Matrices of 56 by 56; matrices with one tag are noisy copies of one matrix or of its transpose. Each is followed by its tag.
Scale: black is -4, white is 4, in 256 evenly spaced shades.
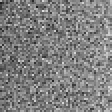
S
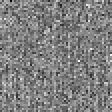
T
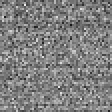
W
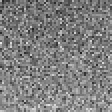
S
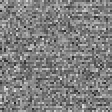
T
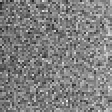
S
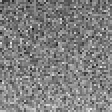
S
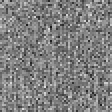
T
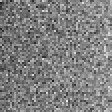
S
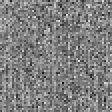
T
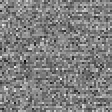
T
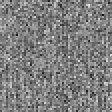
T
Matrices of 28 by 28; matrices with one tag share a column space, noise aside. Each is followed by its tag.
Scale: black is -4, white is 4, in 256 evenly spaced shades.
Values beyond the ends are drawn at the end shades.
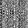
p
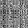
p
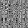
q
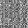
q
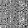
q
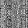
p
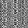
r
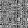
q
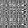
q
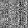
q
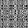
p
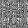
q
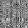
q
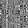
p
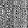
p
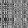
q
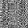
r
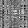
p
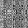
p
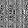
p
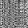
r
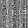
p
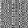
r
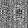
p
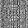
p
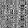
p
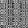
r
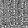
r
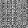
r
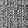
p
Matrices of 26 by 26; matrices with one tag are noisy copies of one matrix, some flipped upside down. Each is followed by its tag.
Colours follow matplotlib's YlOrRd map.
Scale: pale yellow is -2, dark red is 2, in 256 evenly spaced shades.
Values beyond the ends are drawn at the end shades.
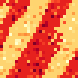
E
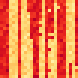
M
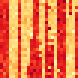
M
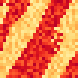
E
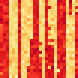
M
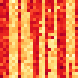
M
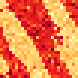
E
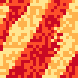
E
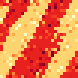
E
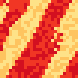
E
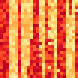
M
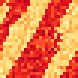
E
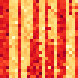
M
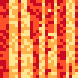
M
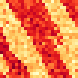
E
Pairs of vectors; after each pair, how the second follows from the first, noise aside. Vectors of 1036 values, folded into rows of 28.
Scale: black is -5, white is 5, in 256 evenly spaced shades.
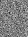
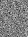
copied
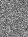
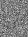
shuffled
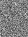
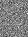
shuffled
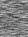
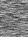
copied
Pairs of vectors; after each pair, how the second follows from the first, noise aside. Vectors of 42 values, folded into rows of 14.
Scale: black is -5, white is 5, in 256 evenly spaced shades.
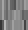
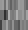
wrapped around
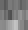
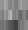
negated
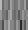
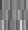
negated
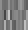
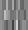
wrapped around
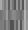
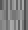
negated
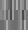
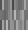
wrapped around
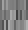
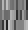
scaled up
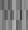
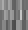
negated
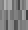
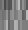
negated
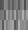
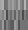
negated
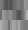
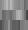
negated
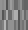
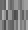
negated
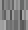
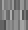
negated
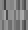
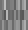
negated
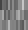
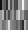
scaled up
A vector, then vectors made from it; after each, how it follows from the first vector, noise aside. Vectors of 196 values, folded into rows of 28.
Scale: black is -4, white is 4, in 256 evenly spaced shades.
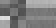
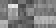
wrapped around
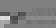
partly zeroed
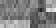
reversed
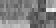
reversed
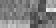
reversed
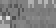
partly zeroed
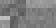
shrunk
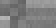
shrunk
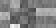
wrapped around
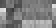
wrapped around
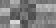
wrapped around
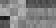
negated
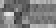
wrapped around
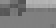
partly zeroed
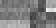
reversed
